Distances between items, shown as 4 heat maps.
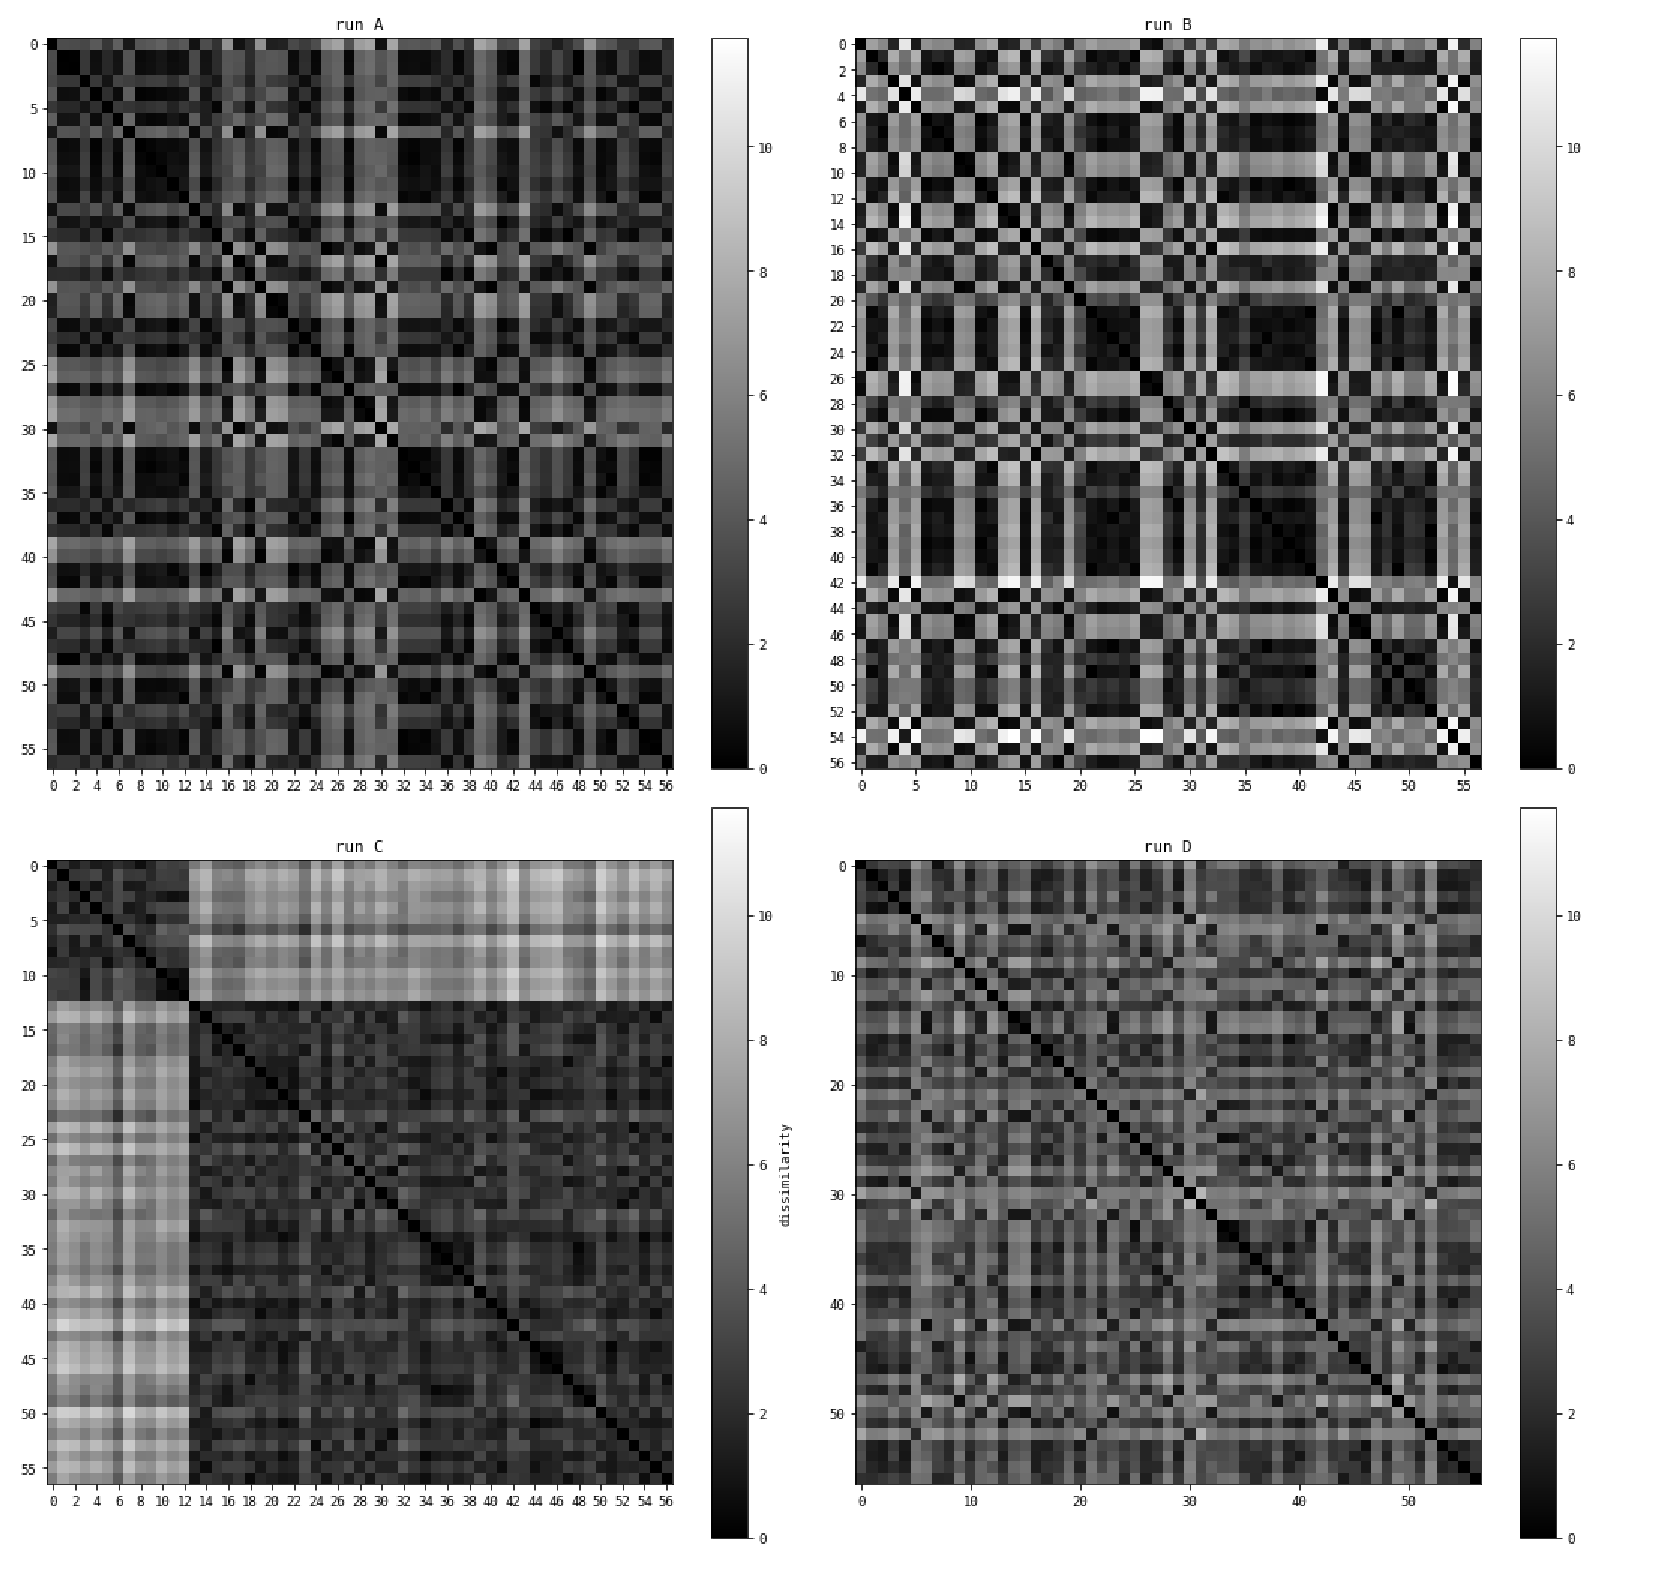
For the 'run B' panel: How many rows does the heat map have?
57
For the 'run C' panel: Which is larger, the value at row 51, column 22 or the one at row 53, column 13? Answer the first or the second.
the second
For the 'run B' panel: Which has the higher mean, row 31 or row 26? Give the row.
26
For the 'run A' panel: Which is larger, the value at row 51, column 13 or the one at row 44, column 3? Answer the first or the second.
the first
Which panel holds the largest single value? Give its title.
run B
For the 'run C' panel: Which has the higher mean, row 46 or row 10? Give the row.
10
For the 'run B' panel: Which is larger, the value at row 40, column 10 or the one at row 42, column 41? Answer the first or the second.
the first
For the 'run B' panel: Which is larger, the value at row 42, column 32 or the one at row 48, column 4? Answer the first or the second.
the first
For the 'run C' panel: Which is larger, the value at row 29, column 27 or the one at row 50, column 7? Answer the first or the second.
the second
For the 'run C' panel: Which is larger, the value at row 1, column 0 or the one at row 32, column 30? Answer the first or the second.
the second
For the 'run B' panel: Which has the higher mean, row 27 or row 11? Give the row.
27
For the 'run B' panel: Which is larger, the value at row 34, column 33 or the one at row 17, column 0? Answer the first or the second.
the second
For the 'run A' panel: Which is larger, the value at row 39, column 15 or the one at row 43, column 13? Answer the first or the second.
the second
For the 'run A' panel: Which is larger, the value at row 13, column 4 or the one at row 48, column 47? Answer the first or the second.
the first
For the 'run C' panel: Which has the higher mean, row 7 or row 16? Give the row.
7
